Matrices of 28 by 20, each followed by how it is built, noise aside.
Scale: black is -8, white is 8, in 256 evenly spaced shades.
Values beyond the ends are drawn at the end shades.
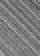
Toeplitz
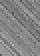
Toeplitz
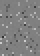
sparse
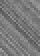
Toeplitz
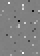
sparse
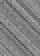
Toeplitz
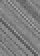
Toeplitz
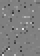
sparse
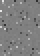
sparse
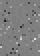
sparse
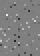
sparse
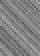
Toeplitz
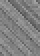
Toeplitz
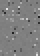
sparse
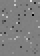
sparse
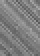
Toeplitz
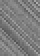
Toeplitz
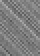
Toeplitz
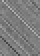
Toeplitz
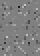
sparse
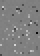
sparse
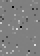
sparse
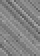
Toeplitz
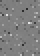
sparse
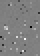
sparse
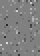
sparse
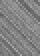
Toeplitz
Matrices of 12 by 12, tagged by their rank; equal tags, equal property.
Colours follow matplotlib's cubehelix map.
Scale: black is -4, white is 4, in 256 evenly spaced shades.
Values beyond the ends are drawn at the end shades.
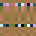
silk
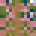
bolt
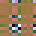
silk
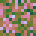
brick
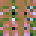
bolt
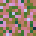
brick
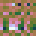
bolt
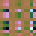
silk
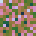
brick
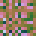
bolt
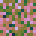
brick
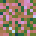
brick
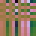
silk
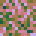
brick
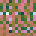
bolt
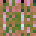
bolt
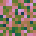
brick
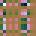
silk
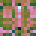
bolt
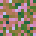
brick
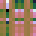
silk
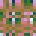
bolt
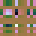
silk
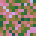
brick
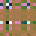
silk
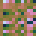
bolt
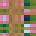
silk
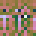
bolt
